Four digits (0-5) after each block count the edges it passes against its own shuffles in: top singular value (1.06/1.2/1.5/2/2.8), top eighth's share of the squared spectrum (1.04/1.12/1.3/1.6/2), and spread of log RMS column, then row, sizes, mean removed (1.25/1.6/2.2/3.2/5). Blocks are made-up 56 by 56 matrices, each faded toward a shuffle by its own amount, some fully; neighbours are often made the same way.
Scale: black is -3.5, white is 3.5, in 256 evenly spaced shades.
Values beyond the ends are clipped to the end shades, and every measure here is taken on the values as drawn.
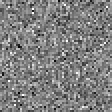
0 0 1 0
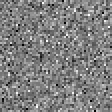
0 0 0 0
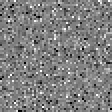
0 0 0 0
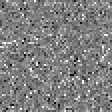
2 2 0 0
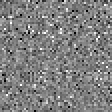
3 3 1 1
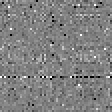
4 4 1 2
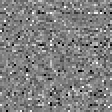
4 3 1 2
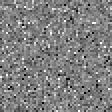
1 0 0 0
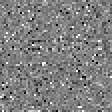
3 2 0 1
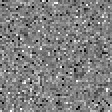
1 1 0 0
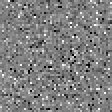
1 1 0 0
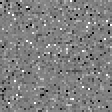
0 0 0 0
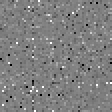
1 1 0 0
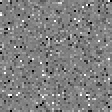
1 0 0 0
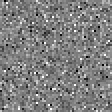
1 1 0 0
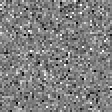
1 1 0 0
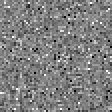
0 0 0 0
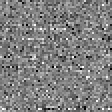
2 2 0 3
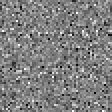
0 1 0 1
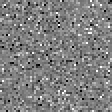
0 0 0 0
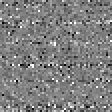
2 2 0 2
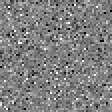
0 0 0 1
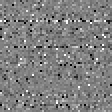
2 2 0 2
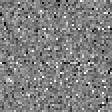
1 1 0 1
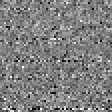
2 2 0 3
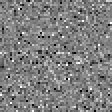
1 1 0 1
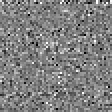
1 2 0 2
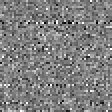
2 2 0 3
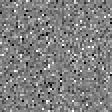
2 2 0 0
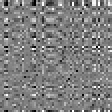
5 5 3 3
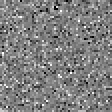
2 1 0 0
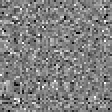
4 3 1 1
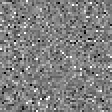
3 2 0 1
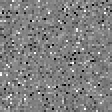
0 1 0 0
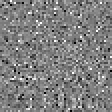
3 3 1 2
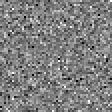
0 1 0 0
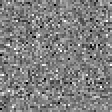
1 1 0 2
